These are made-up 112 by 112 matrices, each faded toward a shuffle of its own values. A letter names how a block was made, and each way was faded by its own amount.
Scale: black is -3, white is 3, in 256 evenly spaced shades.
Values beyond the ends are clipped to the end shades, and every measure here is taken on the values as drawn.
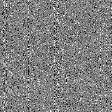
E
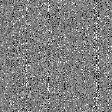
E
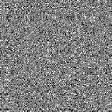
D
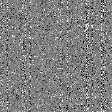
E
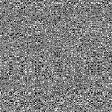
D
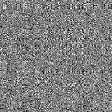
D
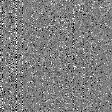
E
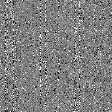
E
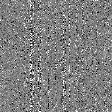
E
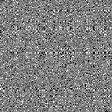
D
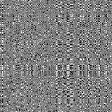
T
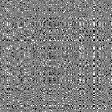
T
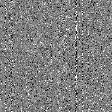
E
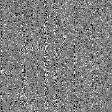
E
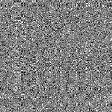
D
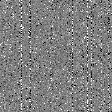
E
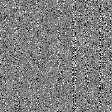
E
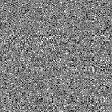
D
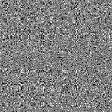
D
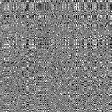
T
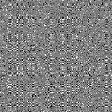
T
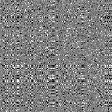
T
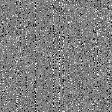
E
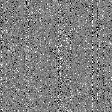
E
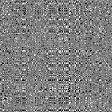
T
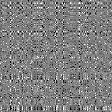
T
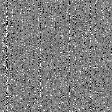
E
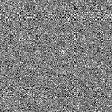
D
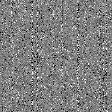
E
